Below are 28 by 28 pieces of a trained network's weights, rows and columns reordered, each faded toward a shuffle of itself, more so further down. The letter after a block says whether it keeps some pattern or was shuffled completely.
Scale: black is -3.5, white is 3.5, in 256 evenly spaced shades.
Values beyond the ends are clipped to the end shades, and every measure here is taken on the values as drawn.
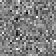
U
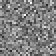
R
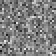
R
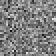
U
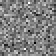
R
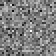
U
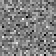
R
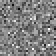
R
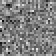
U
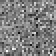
R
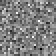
R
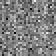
U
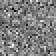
R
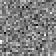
R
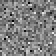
R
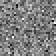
R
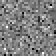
R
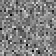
R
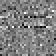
U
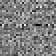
U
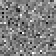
R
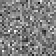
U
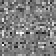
U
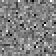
R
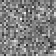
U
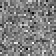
R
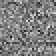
U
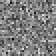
R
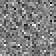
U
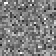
R
